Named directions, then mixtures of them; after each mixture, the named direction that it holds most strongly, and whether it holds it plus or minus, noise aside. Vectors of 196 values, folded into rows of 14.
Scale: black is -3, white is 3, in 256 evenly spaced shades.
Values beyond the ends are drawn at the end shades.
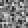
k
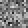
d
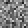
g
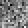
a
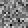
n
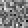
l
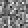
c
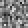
k, minus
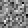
c, minus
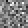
c, plus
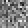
a, plus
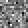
d, plus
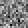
n, plus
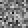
d, plus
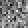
a, plus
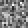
k, plus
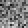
a, plus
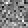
g, minus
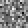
k, minus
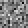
c, minus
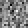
c, minus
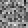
d, minus
